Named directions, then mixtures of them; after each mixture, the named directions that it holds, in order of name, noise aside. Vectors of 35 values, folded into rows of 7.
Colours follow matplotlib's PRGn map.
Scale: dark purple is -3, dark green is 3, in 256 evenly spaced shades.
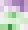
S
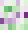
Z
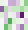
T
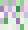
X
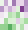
S, X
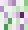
T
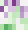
S, T, X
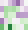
S, T, Z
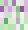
S, X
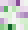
S, T, Z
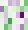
T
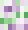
Z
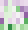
S, X, Z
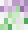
S, X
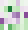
Z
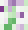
S, T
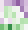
S, Z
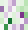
T, Z
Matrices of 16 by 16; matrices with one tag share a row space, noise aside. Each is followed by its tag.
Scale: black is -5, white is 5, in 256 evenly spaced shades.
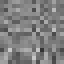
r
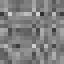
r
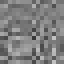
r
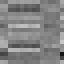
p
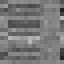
p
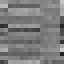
p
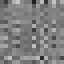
r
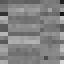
p
